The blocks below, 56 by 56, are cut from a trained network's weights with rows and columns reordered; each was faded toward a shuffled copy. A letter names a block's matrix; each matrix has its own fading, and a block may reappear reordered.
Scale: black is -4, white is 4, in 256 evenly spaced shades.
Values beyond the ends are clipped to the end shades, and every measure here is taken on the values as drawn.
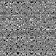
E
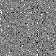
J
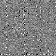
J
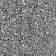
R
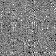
J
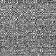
E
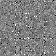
J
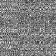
E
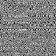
E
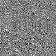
J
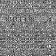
E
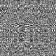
E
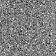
R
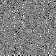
J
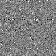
J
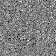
R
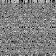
E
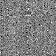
R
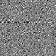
J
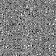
R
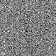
R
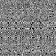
E
